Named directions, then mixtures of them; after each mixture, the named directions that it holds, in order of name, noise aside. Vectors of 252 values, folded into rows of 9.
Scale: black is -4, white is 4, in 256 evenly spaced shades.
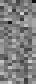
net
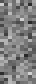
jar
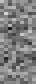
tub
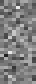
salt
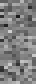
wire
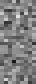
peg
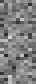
jar, salt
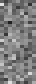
jar, net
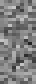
jar, tub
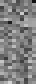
net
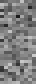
wire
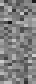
net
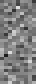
net, salt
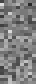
jar, wire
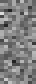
peg, wire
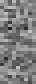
peg, tub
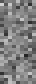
jar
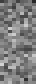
net, tub
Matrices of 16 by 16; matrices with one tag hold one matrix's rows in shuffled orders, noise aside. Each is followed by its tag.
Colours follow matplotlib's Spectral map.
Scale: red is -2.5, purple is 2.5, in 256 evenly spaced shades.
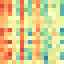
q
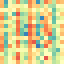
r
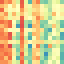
q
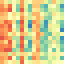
q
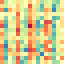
r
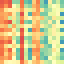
q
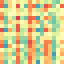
r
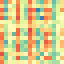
r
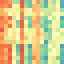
q
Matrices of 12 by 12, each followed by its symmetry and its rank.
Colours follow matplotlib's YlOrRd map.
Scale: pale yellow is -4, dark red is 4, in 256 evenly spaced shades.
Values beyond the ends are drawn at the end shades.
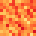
antisymmetric, full rank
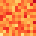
antisymmetric, full rank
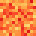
neither, full rank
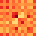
symmetric, rank two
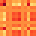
symmetric, rank one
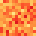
neither, full rank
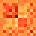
symmetric, rank two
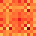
symmetric, rank two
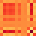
symmetric, rank one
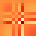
symmetric, rank one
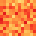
antisymmetric, full rank
